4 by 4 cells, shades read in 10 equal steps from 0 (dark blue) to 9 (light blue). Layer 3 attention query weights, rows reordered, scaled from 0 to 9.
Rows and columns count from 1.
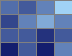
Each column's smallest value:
0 3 0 3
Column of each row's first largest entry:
4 3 1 4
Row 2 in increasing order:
2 5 5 7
